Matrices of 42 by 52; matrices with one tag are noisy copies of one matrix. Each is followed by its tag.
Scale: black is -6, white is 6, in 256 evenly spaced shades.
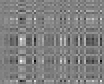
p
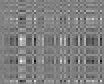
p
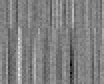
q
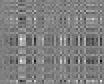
p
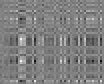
p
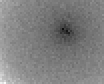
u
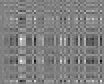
p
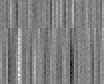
q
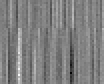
q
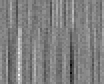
q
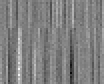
q
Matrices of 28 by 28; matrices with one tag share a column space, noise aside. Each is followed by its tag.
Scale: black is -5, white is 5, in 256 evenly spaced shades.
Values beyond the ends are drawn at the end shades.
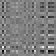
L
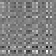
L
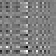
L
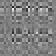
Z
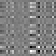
L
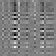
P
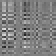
P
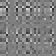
Z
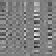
P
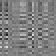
P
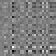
L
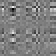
Z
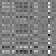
L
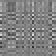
P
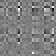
Z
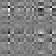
Z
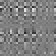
Z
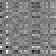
L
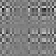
Z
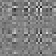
Z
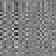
P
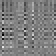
P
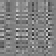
P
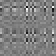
Z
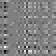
L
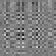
P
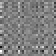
L
